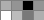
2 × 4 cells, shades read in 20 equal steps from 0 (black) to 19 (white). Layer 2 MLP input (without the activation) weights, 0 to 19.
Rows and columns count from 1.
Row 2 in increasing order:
9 13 14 19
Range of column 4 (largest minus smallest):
2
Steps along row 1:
down down up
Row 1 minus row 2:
-6 -3 -9 -2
